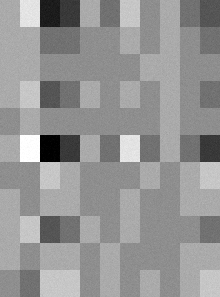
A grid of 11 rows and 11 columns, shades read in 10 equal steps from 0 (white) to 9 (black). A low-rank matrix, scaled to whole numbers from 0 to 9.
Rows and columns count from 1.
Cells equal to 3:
41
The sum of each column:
36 31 52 48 40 44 35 42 38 42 46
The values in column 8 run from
3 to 5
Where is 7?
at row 1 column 4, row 6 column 4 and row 6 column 11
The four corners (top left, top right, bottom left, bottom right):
3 6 4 2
